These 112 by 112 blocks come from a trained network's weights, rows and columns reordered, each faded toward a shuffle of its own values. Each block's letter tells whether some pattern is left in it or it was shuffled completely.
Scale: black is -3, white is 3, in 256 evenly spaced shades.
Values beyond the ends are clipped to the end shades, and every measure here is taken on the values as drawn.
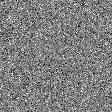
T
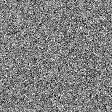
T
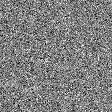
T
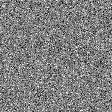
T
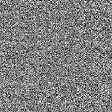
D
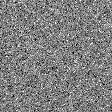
T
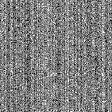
D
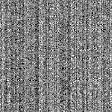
D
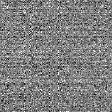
D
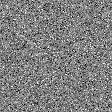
T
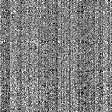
D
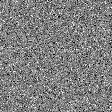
T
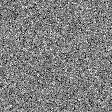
T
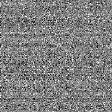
D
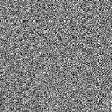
D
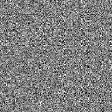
D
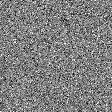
T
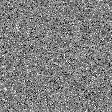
T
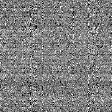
D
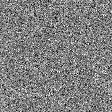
T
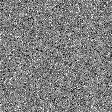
T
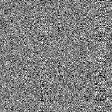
D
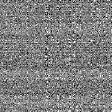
D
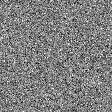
T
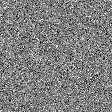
T
